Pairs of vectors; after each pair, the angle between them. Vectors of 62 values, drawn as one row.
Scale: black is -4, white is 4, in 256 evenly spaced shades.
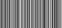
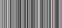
orthogonal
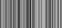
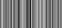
nearly parallel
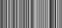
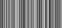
partly aligned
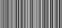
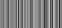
nearly parallel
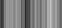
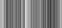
nearly opposite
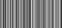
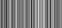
partly opposed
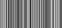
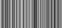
partly opposed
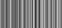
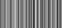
nearly opposite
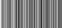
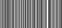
orthogonal
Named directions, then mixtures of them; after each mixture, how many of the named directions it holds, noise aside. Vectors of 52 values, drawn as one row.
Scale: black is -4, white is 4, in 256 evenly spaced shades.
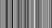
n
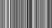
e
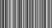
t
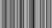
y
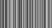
one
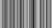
one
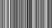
one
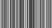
two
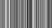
one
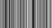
two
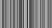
three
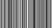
three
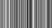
one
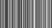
two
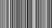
two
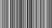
three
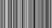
two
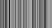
two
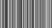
three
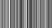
two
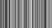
three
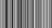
two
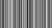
two
